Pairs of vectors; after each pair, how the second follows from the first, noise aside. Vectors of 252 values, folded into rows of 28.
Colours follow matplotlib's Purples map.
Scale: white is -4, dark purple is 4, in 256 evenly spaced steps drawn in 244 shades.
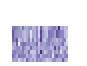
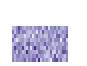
shuffled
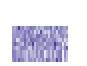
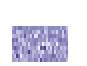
shuffled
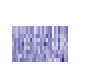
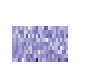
shuffled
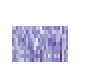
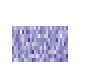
shuffled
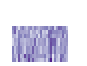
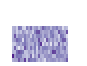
shuffled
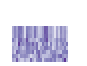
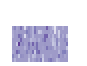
partly zeroed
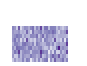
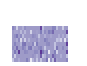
partly zeroed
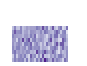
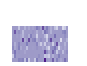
partly zeroed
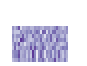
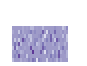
partly zeroed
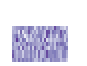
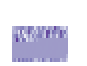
partly zeroed
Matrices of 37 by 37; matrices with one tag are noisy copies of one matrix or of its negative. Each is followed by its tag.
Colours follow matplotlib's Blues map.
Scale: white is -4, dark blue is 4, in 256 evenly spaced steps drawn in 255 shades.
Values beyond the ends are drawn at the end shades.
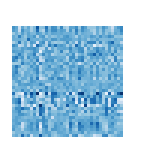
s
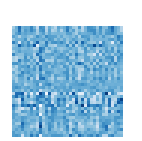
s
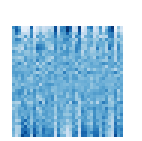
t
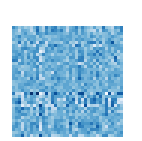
s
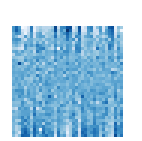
t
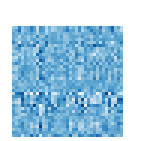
s
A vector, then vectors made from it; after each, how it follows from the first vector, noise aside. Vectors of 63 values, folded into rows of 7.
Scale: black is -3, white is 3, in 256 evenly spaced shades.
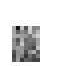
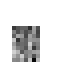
reversed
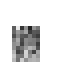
negated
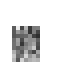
negated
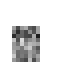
wrapped around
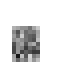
wrapped around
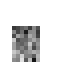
reversed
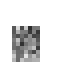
negated
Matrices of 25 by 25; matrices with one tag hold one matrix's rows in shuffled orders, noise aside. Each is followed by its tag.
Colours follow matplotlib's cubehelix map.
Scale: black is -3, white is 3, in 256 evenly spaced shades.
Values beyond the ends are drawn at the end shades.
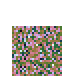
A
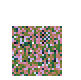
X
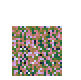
A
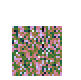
X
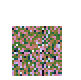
X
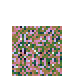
A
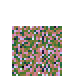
X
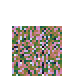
X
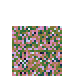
A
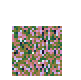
X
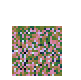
A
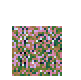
A
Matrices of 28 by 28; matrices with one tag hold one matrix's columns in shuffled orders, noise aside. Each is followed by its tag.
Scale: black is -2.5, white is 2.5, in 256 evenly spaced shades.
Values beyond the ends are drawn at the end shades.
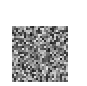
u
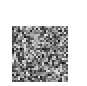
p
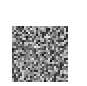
u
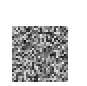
u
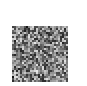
u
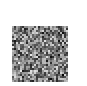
u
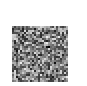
u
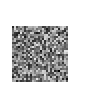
u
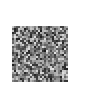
u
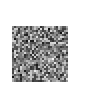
u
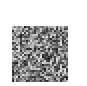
p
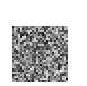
u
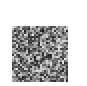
p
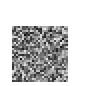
u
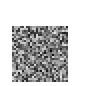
u
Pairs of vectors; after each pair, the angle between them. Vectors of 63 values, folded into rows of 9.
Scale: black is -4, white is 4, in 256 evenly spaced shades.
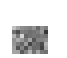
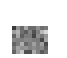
partly opposed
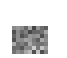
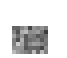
partly opposed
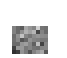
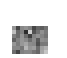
orthogonal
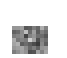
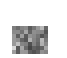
partly aligned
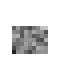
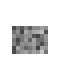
partly aligned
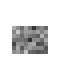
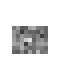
partly opposed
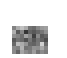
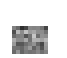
nearly opposite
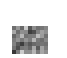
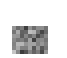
nearly opposite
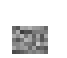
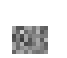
orthogonal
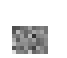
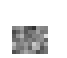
orthogonal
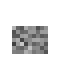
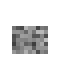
partly aligned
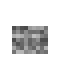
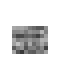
nearly opposite
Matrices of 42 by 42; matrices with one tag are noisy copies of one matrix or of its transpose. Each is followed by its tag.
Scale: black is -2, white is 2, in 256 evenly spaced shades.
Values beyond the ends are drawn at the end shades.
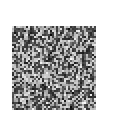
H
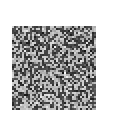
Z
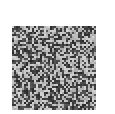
Z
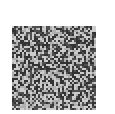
Z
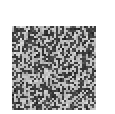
H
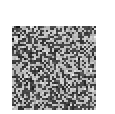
Z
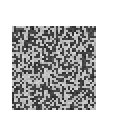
H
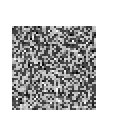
Z
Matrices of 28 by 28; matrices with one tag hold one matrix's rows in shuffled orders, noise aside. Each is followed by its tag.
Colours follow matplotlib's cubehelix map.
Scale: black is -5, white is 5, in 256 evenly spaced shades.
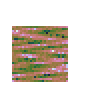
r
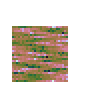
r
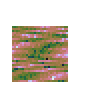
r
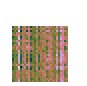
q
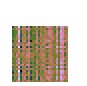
q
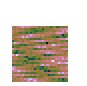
r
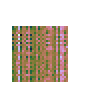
q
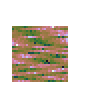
r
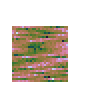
r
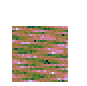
r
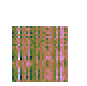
q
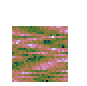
r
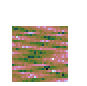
r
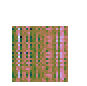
q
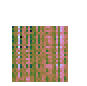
q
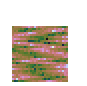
r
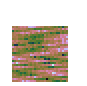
r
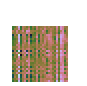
q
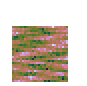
r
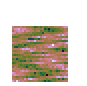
r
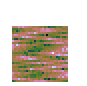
r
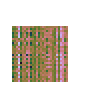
q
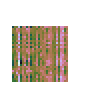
q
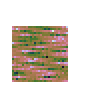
r
